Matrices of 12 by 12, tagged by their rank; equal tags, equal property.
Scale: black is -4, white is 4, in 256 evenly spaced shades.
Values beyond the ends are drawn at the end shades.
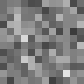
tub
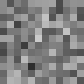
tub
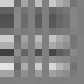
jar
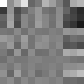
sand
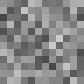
tub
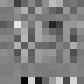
sand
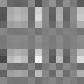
jar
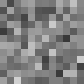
tub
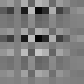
jar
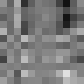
sand
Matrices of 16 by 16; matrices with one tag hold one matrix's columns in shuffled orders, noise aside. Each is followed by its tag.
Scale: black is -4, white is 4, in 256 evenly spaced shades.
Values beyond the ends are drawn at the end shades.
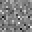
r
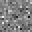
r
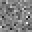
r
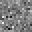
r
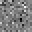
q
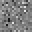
q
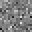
r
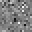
q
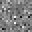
r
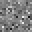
r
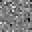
q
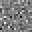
r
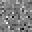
r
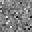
r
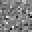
r
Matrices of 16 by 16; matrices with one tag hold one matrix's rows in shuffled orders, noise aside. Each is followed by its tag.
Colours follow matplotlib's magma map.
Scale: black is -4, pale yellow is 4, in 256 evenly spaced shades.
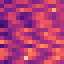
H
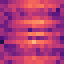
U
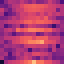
U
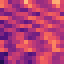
H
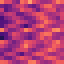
H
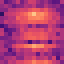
U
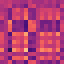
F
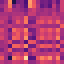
F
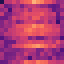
U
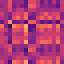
F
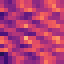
H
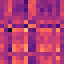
F
